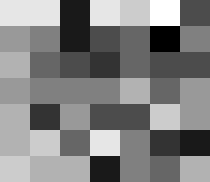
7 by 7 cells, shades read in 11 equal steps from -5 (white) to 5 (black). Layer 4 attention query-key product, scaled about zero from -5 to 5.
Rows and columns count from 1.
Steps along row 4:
up same same down up down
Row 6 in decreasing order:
4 3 1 0 -2 -3 -4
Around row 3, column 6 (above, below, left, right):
5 1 1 2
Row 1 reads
-4 -4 4 -4 -3 -5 2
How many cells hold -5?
1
